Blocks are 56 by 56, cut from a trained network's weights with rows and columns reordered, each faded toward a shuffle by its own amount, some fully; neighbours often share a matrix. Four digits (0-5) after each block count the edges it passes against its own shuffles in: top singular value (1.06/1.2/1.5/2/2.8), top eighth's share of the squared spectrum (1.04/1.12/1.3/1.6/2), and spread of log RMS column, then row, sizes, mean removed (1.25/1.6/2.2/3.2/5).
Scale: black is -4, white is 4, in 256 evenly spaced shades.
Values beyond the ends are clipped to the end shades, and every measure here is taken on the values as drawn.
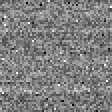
2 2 0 0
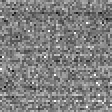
3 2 0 1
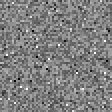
0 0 0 0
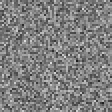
0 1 0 0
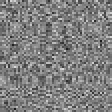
4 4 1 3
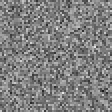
1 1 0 0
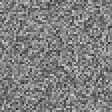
1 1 0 0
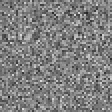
3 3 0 1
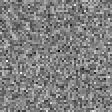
2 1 0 0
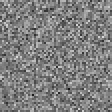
0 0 0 0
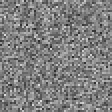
3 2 0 0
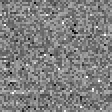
1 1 0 0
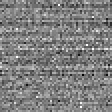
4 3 1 2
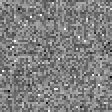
0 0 0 0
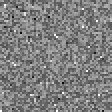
0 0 0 0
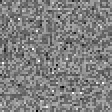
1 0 0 0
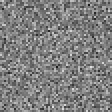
1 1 0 0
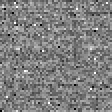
2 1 0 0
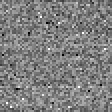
2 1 0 0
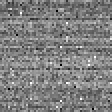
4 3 1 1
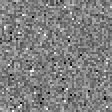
0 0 0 0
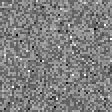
0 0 0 0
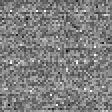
2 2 0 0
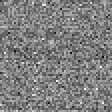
1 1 0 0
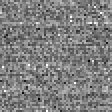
2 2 0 0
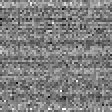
4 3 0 1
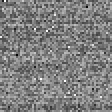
2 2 0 0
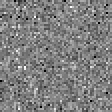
3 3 1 1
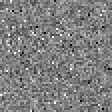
2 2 0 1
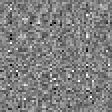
4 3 2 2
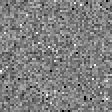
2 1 0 0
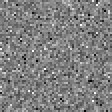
1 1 0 0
